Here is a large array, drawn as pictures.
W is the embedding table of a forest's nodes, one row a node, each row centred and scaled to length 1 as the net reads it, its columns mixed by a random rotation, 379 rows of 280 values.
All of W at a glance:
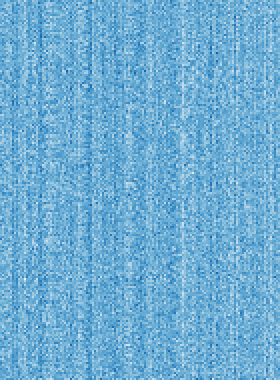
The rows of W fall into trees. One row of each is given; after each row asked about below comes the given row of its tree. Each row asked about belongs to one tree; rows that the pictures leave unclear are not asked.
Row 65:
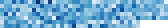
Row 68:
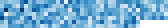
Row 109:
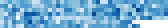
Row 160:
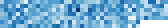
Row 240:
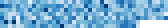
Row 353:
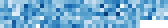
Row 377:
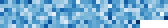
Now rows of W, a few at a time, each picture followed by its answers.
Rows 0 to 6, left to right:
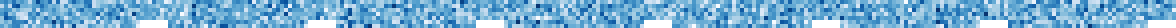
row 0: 65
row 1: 353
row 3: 240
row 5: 68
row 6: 160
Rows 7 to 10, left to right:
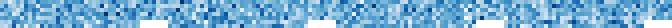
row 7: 353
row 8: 65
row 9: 160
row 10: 109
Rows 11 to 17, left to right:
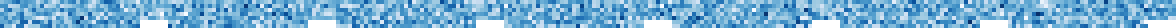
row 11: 377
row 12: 353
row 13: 377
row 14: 65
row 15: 160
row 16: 377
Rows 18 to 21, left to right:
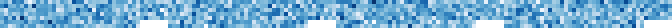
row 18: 240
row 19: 353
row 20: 65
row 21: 109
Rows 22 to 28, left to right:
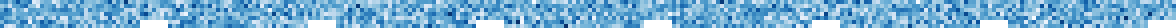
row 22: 377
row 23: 353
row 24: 109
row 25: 240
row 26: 160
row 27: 377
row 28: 65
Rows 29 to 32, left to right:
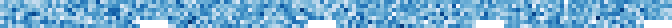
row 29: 109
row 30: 160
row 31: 353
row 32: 109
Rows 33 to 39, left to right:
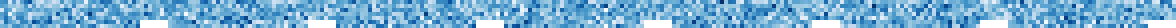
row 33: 377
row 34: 65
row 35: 377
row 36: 353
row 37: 160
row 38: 240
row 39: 65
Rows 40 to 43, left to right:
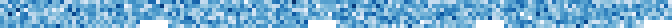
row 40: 160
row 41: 377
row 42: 65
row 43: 65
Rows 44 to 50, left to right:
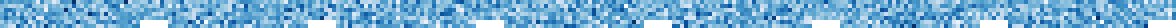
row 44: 377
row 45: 65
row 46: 109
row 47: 377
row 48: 109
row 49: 65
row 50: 377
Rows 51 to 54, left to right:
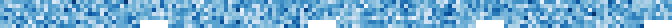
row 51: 377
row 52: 109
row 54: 377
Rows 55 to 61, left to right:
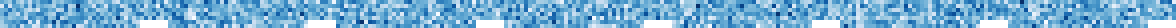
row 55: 65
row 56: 65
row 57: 377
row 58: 68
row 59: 353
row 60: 109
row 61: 65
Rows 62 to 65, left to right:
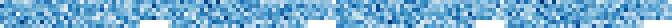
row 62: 160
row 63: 65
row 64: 65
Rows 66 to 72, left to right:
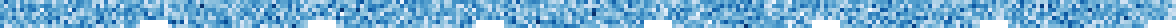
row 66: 68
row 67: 240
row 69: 377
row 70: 65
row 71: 65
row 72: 65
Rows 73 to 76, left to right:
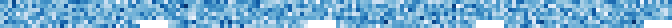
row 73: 65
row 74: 65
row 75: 68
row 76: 377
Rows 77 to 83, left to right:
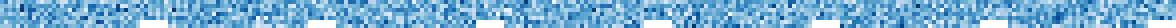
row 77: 68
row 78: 68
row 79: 377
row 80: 240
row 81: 353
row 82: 353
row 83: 68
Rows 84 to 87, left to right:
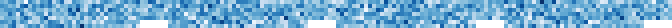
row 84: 160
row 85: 65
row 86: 65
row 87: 65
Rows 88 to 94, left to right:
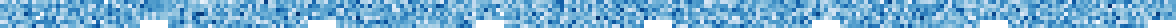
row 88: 109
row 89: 109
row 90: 240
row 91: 109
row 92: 377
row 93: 160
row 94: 353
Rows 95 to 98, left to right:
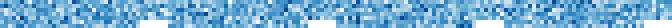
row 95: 240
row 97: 240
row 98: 65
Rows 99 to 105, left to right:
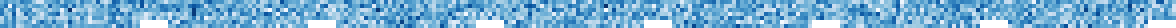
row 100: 353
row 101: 65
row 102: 353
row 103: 353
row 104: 109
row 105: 160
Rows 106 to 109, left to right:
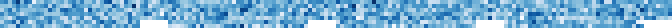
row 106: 377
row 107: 68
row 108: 65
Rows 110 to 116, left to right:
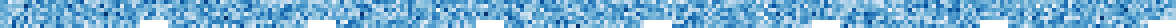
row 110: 353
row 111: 65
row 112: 353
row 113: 65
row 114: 353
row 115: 109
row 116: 109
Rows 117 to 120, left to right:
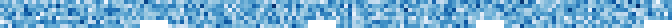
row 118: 240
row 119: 109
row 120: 377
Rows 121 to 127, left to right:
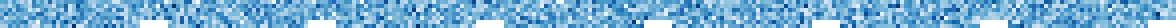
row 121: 65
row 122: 240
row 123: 160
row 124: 377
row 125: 377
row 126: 109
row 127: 353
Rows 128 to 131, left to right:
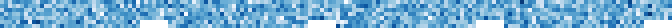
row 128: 377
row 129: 160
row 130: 353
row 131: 377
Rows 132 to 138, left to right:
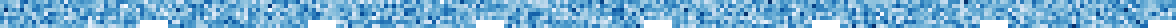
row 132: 68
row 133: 353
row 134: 109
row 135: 109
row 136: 109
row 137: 109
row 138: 377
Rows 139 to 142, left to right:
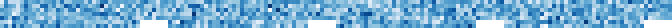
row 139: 353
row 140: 353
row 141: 109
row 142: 109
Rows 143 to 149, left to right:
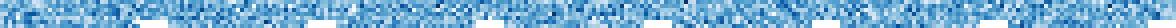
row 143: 109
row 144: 68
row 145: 353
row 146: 68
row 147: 377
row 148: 160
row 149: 353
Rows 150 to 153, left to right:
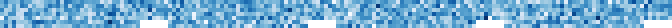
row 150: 109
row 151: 65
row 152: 353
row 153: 109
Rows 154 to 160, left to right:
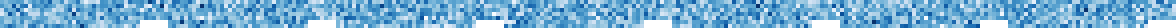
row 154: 160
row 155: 240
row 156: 68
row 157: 353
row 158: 240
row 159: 377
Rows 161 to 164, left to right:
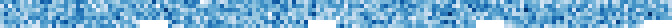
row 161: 65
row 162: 377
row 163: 109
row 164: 68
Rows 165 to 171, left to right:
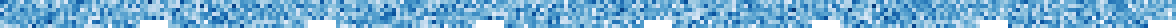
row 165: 68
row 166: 65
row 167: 68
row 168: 109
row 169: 65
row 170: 65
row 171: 377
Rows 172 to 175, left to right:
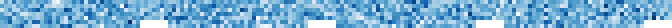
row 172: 377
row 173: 68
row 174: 65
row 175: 353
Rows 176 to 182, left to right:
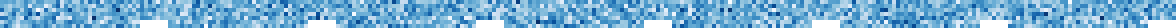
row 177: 353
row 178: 160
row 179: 377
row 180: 353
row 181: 65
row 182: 109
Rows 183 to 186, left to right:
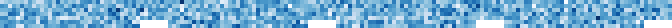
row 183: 109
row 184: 377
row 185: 109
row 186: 109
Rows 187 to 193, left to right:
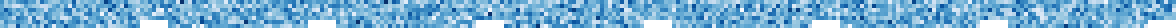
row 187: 377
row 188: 377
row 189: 160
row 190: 109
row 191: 68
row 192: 240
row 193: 160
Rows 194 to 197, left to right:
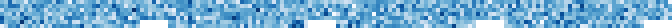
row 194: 160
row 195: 240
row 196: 353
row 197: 65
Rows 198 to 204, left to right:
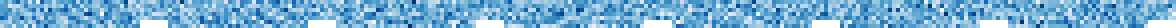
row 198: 377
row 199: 377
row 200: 65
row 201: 68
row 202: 353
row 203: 353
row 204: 240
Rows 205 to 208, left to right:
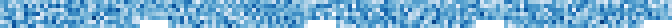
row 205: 109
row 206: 240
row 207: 68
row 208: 68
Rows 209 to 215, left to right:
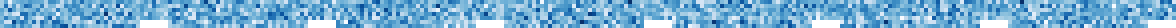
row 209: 353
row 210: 65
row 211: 353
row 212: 377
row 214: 109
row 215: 65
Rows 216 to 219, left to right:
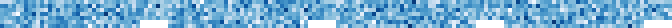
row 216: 353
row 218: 65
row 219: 240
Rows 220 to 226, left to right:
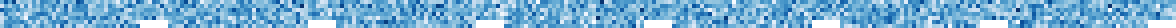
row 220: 65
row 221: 377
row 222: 240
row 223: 109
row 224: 109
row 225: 68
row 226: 353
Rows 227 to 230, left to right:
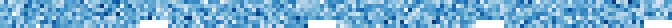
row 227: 353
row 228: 377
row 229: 68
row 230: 377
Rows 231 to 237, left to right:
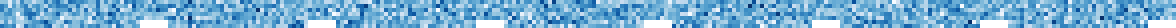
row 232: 240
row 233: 353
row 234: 65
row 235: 353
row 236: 377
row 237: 109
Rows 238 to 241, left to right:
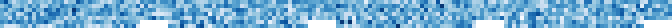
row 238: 68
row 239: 109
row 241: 109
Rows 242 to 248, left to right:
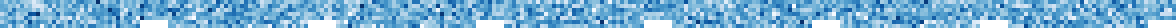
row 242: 109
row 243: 65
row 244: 353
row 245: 109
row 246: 377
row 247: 65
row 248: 377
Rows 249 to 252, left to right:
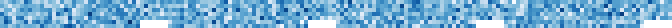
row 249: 377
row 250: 109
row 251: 65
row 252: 353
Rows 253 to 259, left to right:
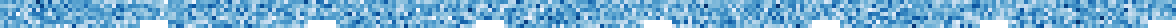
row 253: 65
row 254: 160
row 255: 160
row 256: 65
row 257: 240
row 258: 65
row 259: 109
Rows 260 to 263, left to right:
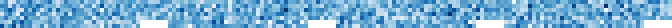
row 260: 353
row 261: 109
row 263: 353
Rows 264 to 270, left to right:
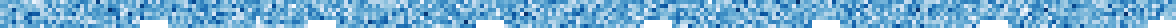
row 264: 109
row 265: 68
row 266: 377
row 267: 160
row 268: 377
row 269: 160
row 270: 353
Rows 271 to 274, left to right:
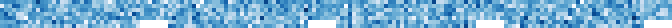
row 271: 65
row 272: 109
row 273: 109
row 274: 377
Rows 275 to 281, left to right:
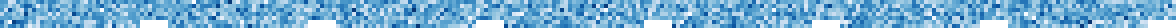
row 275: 353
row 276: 160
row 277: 160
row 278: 353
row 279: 353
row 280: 353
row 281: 65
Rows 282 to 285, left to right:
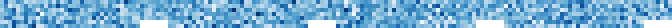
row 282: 109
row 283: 377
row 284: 353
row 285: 65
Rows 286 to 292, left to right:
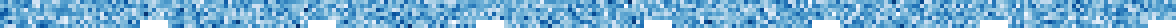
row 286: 377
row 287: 109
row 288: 65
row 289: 377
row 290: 377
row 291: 353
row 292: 109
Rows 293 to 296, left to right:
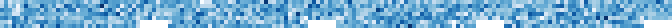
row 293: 353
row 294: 109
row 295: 65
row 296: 109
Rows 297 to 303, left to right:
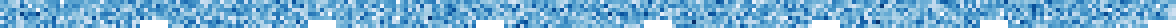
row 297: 109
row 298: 377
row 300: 353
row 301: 160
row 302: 377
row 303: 353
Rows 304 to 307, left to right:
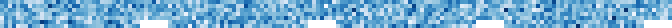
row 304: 109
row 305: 65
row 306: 160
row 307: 65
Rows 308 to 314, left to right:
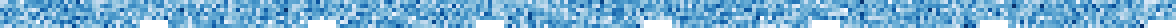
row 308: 65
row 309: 109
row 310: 353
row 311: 109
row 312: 68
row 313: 240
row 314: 240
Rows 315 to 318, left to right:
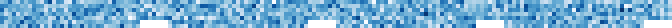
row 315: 160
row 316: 240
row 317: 377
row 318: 68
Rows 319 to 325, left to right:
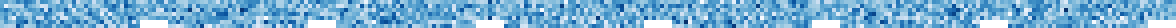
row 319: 377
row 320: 68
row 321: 65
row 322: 109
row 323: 240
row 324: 109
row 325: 353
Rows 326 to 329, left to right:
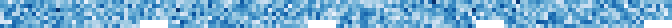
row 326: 353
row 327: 353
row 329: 377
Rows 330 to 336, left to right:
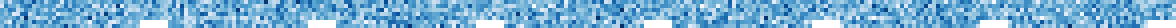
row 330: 353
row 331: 109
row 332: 65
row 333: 109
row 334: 109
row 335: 240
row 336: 240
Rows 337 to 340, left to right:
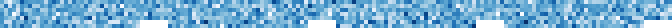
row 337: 353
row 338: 377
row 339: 377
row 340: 160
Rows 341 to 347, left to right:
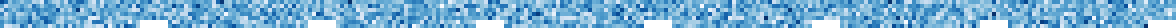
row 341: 68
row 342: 353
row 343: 65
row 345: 109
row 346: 160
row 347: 377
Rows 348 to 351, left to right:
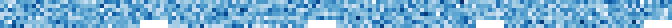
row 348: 353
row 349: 68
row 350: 377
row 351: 377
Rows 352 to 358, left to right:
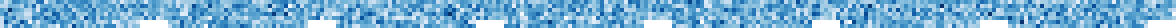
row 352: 65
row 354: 109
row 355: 109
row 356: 377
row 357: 353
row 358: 240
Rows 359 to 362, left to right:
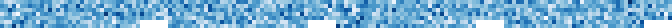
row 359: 353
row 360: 65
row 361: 353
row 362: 377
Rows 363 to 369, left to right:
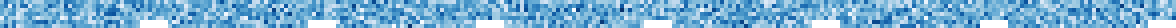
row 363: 109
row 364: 353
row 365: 65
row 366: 68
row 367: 65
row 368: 377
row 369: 377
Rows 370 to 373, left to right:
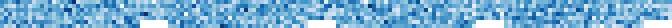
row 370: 377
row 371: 160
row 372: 240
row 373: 68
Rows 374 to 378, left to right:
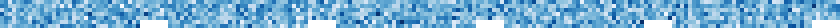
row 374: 377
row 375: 160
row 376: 65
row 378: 109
